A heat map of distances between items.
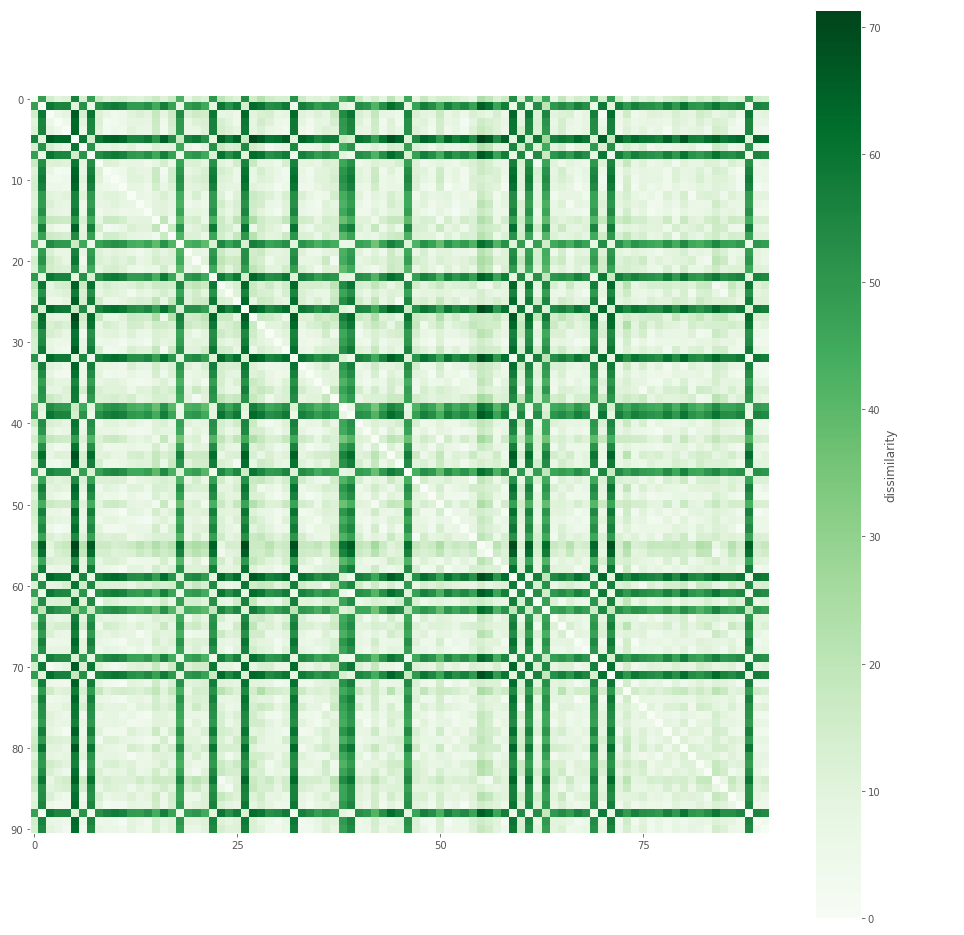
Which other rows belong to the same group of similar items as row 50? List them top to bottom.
0, 2, 3, 4, 6, 8, 9, 10, 11, 12, 13, 14, 15, 16, 17, 19, 20, 21, 23, 24, 25, 27, 28, 29, 30, 31, 33, 34, 35, 36, 37, 40, 41, 42, 43, 44, 45, 47, 48, 49, 51, 52, 53, 54, 55, 56, 57, 58, 60, 62, 64, 65, 66, 67, 68, 70, 72, 73, 74, 75, 76, 77, 78, 79, 80, 81, 82, 83, 84, 85, 86, 87, 89, 90
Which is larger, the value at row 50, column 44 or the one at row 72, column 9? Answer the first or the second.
the first
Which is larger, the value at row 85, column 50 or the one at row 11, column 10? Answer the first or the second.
the first
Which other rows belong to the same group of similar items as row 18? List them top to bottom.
1, 5, 7, 22, 26, 32, 38, 39, 46, 59, 61, 63, 69, 71, 88
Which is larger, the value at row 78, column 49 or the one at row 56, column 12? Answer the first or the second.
the second
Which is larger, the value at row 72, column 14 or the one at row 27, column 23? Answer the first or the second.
the second
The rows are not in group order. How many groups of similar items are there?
2
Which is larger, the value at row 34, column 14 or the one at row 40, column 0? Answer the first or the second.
the second
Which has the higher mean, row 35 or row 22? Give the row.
22
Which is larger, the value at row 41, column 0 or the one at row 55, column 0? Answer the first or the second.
the second
